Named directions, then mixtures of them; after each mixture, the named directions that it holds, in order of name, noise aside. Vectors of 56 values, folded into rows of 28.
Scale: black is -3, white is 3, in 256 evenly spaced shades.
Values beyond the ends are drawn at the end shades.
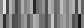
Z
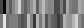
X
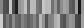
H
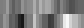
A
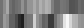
A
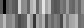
H, X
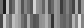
Z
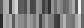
H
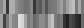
A, Z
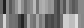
A, X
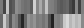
A, Z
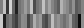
H, Z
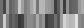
A, X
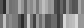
A, X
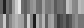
A, X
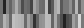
A, Z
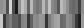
H, Z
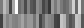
H
